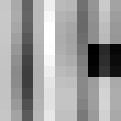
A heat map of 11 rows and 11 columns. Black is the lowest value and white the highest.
Calmest part: bottom middle. Average level on the scale: 60%. Ninth with the lowest average: middle right. Odd patch: lower, in the middle right.
